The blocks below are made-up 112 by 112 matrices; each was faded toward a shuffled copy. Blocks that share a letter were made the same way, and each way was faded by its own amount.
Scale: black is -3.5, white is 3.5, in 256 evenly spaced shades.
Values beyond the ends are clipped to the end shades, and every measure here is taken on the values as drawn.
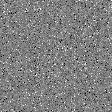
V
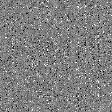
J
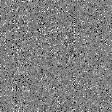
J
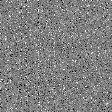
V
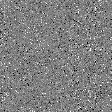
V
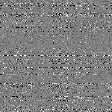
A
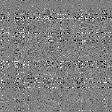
A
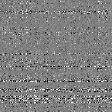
A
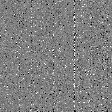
J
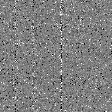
J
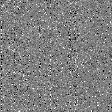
J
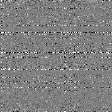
A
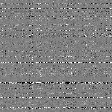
A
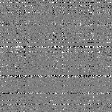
A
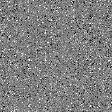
J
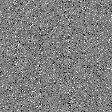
V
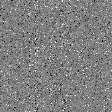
V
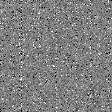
J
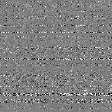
A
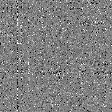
J
